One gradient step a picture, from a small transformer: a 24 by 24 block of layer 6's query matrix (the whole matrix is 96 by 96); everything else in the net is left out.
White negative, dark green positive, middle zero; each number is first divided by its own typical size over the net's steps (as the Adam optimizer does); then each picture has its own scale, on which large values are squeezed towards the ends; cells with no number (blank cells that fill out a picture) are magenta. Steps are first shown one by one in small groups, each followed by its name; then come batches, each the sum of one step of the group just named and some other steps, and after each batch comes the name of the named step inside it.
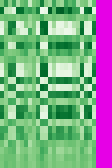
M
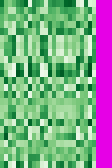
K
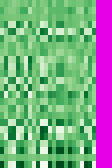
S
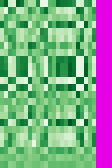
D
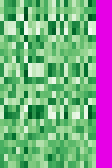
S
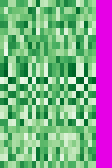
D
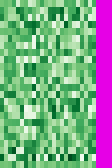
M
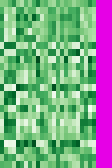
S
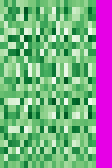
M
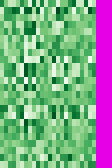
M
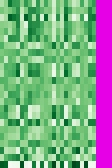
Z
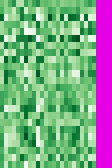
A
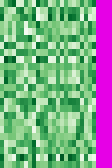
A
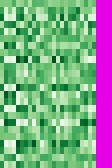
A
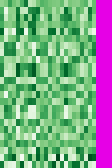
Z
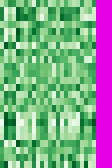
Z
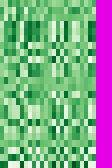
Z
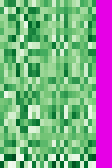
Z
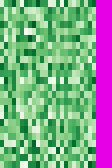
A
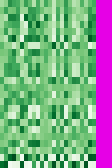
Z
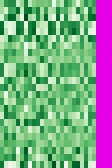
Z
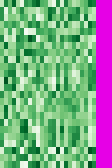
A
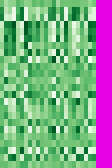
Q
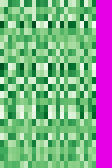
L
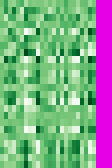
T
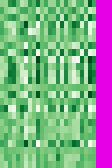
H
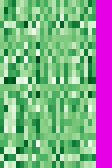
H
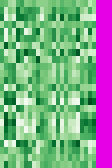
T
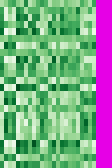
L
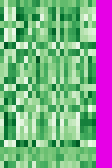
H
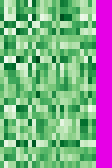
H
